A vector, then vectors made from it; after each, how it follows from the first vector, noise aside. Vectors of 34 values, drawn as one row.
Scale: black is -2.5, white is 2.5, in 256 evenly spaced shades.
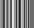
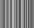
shrunk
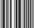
copied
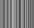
shrunk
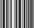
copied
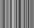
shrunk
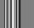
partly zeroed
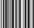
wrapped around
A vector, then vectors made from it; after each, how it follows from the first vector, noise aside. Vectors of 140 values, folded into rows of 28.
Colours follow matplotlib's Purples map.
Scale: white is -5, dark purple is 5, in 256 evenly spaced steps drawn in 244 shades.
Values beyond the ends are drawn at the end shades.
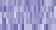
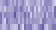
negated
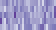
negated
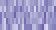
negated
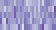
negated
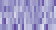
copied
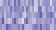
wrapped around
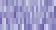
negated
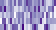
scaled up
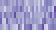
negated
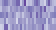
wrapped around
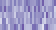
copied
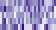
scaled up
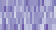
copied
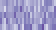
negated
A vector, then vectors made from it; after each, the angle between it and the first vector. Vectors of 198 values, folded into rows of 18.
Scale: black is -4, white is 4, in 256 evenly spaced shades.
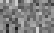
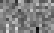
nearly opposite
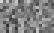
nearly parallel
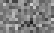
partly opposed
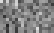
nearly parallel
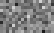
orthogonal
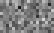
partly aligned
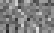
nearly parallel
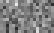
nearly parallel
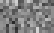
nearly parallel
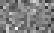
partly opposed
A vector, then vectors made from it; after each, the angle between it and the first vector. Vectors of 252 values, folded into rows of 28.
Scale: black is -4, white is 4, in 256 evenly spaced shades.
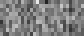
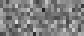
partly opposed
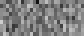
nearly opposite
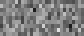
partly aligned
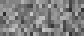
partly aligned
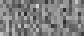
partly aligned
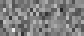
orthogonal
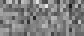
partly aligned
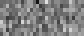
nearly opposite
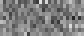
partly opposed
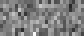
partly aligned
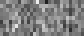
nearly parallel
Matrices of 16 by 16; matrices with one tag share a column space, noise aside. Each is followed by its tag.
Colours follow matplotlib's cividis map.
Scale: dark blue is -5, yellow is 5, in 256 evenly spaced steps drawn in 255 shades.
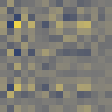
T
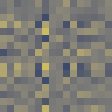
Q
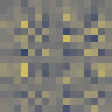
Q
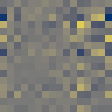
T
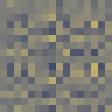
Q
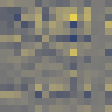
T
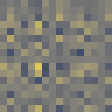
Q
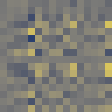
Q
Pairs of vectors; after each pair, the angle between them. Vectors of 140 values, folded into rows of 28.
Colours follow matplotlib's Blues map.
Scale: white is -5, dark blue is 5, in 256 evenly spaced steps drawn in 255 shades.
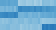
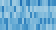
partly opposed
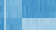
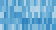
partly opposed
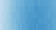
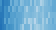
nearly opposite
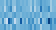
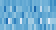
nearly opposite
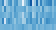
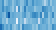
orthogonal
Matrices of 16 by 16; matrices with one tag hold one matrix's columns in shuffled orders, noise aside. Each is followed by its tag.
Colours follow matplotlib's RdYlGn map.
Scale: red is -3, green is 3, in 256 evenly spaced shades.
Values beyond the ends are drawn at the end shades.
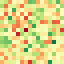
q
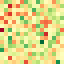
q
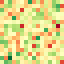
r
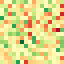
q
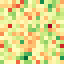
r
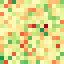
r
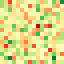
r
